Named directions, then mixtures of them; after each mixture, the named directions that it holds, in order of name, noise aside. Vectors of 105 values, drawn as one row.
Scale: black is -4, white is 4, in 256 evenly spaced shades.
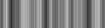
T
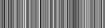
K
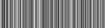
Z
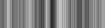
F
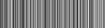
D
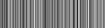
D, Z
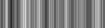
K, T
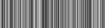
T, Z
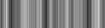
T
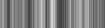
F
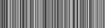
D, Z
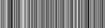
D, T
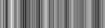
K, T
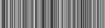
F, Z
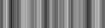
T
